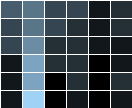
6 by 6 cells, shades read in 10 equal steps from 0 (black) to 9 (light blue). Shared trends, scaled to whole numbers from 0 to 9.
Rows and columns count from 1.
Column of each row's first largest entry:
2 2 2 2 2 2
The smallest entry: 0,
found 5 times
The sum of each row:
18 16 15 13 12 12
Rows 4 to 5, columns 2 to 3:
7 2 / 7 0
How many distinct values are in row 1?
5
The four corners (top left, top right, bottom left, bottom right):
4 2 1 1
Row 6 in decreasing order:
9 1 1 1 0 0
